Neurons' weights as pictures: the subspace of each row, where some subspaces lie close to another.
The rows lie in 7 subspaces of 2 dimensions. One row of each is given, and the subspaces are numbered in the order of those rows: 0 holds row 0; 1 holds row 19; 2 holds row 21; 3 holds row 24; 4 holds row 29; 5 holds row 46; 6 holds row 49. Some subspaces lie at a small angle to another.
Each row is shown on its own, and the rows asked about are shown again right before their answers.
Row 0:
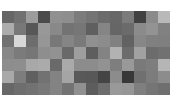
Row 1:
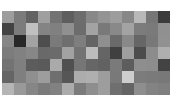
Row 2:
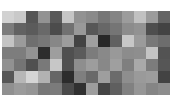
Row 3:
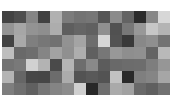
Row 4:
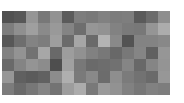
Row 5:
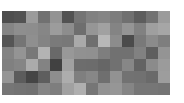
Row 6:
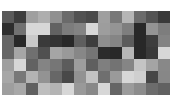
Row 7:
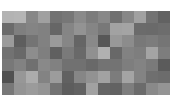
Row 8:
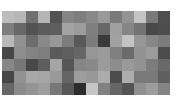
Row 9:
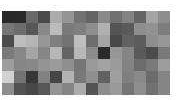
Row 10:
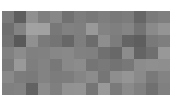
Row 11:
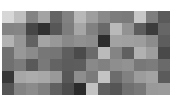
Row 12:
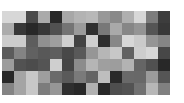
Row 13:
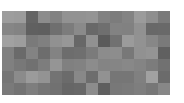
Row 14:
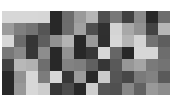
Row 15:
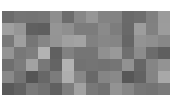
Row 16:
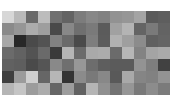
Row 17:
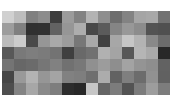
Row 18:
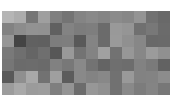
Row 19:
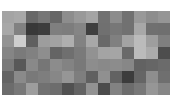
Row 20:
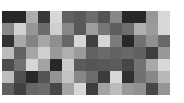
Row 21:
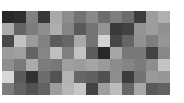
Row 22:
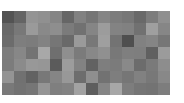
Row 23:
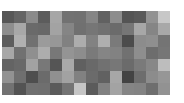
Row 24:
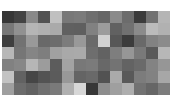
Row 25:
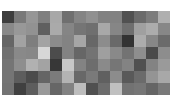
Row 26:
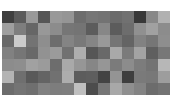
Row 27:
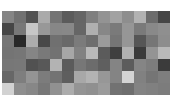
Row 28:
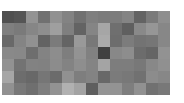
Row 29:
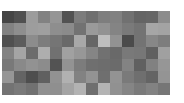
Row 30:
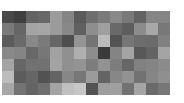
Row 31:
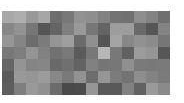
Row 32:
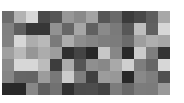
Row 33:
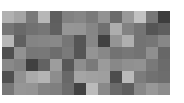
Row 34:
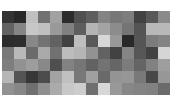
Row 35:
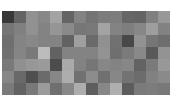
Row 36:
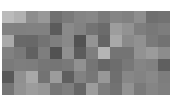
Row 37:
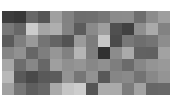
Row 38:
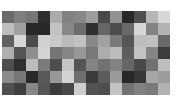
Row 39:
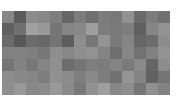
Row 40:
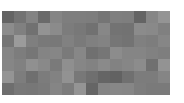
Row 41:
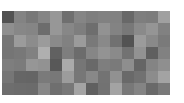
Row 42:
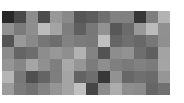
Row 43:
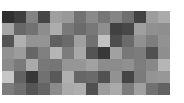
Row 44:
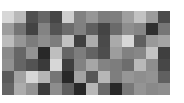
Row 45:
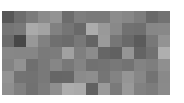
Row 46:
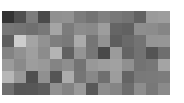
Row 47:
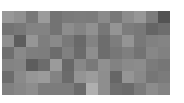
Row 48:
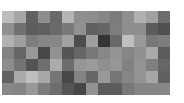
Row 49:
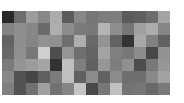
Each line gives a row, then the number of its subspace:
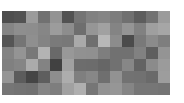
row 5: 4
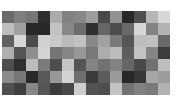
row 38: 1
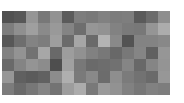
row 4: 4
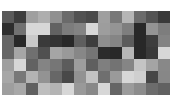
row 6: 1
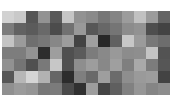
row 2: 4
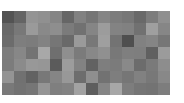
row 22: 6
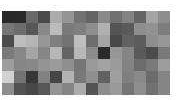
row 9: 5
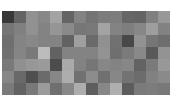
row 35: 6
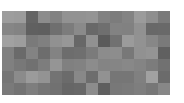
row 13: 4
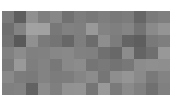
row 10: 1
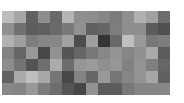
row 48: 4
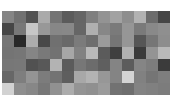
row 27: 0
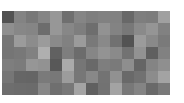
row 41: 6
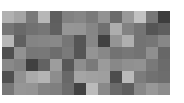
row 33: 3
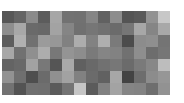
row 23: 1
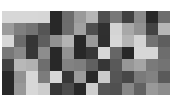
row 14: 5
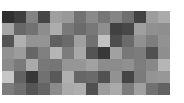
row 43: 2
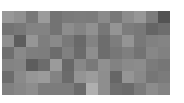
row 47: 3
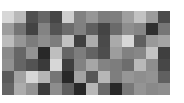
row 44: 6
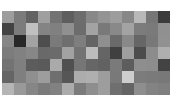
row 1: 0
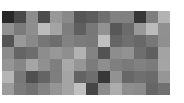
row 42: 0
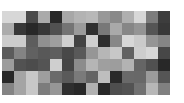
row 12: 1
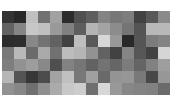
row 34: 4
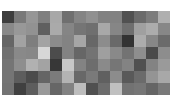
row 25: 6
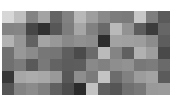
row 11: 0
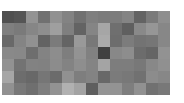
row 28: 2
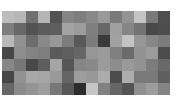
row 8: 3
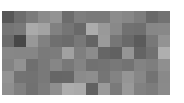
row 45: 3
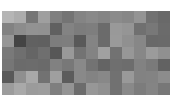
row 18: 5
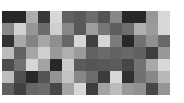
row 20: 1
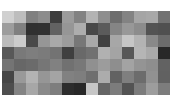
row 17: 3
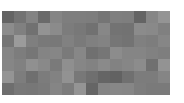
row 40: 0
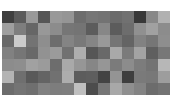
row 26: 0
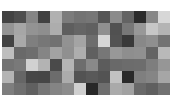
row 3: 3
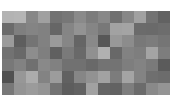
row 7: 2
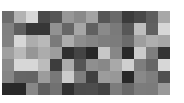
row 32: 5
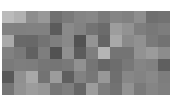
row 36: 5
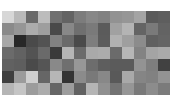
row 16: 5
